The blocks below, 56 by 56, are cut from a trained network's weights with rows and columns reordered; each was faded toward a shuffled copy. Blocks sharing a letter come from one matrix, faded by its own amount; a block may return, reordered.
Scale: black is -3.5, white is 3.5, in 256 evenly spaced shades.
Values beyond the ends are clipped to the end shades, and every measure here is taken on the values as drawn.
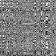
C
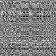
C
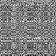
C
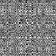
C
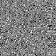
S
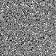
S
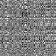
C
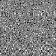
S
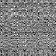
C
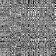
C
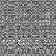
C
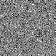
S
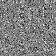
S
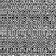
C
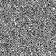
S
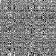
C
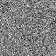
S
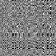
C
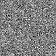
S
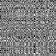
C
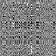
C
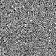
S
